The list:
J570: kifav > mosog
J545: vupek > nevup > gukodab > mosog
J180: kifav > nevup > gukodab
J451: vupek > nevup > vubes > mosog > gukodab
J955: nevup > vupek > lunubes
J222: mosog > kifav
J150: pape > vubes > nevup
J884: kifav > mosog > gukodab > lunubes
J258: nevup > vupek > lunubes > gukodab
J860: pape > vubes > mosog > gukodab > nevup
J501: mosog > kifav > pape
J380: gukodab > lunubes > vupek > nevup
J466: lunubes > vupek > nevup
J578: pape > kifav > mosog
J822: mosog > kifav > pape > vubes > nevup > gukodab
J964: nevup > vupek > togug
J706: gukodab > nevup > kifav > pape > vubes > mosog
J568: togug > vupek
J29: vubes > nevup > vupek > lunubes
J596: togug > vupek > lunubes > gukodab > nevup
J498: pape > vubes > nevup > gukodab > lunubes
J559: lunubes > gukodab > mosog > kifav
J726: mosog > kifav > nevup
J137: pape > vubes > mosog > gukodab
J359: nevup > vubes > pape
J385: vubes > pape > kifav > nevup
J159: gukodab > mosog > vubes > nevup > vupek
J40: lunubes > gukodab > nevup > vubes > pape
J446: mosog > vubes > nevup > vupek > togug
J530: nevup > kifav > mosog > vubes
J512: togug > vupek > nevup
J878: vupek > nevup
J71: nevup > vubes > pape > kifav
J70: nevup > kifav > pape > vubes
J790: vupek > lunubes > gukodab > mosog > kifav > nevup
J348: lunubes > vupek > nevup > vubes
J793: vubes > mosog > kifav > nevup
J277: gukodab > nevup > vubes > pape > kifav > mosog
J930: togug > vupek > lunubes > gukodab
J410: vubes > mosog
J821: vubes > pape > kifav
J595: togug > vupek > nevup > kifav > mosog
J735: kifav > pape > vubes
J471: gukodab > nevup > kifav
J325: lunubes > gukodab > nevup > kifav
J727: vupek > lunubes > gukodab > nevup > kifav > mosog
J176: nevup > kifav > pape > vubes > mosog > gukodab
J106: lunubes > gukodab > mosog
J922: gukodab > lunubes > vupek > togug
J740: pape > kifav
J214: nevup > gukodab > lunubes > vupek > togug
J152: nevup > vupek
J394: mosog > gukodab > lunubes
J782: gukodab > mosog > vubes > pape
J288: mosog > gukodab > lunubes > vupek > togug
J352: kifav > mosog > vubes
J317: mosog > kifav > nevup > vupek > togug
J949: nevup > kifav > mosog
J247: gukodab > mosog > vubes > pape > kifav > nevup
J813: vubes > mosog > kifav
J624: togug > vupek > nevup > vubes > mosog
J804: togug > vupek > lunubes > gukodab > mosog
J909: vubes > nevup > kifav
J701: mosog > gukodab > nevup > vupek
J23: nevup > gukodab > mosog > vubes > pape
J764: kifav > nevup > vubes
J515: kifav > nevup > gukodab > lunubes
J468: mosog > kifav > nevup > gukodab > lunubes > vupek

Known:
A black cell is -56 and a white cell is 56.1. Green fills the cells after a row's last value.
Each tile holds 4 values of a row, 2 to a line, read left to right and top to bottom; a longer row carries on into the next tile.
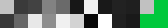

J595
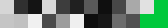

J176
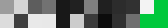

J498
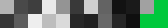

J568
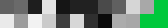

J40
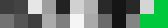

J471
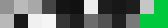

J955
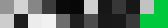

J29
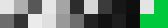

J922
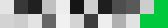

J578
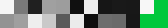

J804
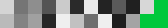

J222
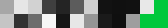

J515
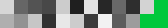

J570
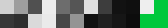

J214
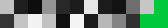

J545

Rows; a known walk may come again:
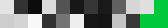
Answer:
J137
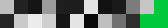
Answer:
J545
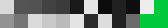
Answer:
J727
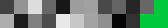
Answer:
J909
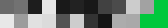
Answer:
J40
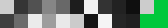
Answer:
J595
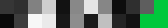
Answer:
J512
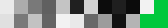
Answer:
J559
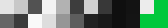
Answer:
J922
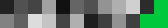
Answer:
J150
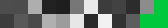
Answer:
J726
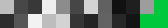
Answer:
J568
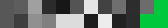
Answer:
J793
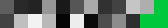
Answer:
J860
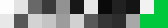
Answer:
J884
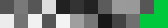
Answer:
J70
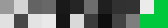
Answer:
J498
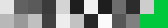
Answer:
J570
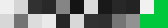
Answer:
J394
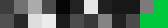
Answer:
J466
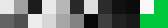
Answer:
J288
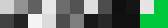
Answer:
J214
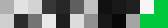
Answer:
J515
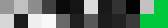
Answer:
J29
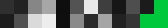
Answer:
J878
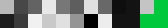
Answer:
J317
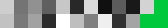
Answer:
J222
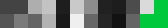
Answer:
J180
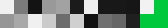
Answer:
J804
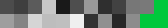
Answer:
J247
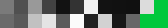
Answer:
J790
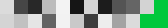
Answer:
J578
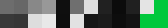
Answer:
J596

